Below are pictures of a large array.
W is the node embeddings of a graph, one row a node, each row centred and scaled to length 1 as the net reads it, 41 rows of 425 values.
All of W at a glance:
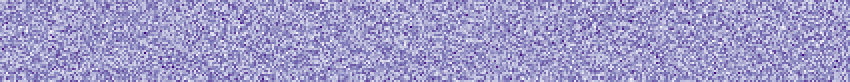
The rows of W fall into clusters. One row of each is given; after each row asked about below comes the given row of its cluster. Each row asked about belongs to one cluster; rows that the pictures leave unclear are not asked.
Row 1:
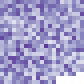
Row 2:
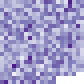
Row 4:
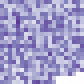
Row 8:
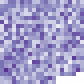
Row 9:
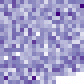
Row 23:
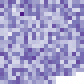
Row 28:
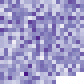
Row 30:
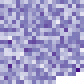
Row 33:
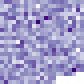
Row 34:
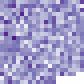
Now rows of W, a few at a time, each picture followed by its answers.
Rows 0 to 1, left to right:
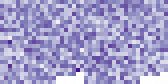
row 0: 30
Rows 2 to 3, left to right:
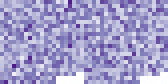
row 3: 4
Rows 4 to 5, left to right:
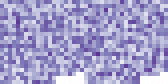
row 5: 34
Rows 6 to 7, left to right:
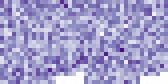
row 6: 23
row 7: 1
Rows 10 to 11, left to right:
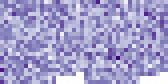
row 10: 1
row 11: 23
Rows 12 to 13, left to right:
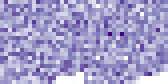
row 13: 9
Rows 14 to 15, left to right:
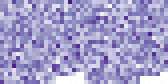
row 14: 9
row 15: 2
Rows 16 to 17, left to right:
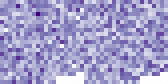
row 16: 8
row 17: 30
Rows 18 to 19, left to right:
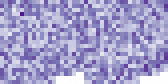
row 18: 23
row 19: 9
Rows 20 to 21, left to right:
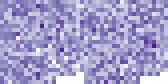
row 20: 1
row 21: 2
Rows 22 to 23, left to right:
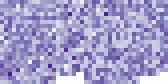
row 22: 8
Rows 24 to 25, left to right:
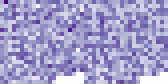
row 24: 33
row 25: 4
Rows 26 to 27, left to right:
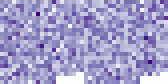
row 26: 34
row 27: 2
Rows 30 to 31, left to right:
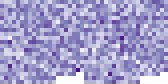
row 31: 28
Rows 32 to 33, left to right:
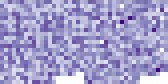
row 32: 4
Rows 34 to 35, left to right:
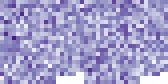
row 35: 8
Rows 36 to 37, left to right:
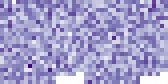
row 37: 2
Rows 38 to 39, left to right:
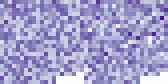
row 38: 1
